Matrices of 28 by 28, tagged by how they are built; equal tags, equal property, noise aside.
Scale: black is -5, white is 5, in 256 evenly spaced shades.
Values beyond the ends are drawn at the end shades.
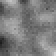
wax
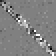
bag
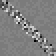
bag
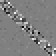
bag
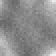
wax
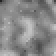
wax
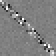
bag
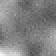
wax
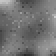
wax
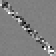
bag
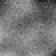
wax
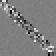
bag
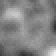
wax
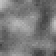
wax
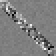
bag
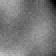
wax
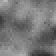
wax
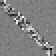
bag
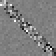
bag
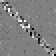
bag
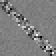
bag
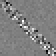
bag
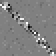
bag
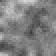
wax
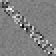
bag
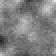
wax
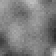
wax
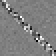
bag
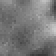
wax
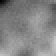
wax
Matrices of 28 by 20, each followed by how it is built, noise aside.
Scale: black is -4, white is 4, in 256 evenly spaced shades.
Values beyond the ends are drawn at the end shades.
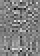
low rank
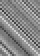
Toeplitz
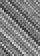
Toeplitz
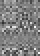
low rank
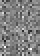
low rank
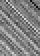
Toeplitz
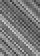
Toeplitz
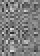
low rank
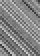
Toeplitz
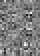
low rank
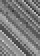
Toeplitz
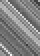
Toeplitz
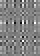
low rank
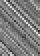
Toeplitz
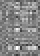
low rank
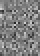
low rank
